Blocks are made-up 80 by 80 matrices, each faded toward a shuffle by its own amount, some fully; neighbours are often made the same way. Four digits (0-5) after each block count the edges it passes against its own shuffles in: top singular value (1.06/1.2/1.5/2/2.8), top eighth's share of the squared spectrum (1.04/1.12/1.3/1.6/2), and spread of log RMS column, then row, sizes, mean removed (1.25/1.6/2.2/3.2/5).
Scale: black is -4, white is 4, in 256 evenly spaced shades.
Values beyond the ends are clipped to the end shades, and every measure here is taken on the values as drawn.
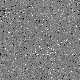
2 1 0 0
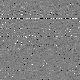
4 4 0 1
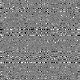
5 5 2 3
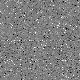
2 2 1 1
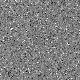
0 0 0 0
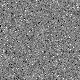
0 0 0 0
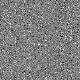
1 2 3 0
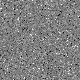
0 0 0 0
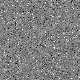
0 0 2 0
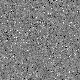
0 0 0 0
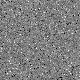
0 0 0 0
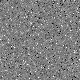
0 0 0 0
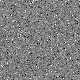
0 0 0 0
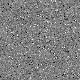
0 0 0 0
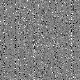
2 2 3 0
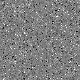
1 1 2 0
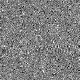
3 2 1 1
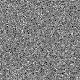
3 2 0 1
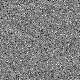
2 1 0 0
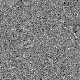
3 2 0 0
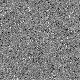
2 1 0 0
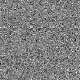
3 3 1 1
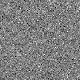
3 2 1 0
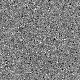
1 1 0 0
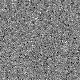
2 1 0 0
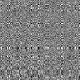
5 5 3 3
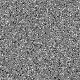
2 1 0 0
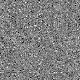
3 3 1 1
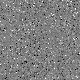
2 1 0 0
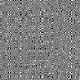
5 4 3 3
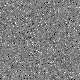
1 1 0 0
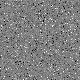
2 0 0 0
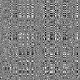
5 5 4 3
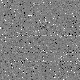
3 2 0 1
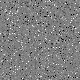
1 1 0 0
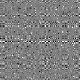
5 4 3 3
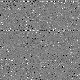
4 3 0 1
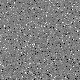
2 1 0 0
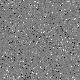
2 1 0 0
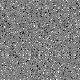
3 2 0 1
